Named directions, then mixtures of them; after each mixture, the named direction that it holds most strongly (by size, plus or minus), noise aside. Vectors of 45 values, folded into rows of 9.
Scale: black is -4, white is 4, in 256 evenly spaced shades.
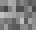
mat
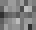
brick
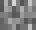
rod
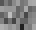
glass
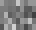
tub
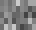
tub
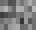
mat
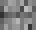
brick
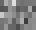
mat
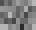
glass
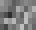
glass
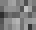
brick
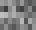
mat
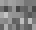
mat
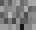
glass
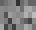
tub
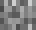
rod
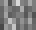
tub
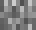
rod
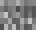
tub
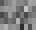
glass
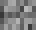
brick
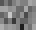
glass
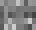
tub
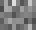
rod
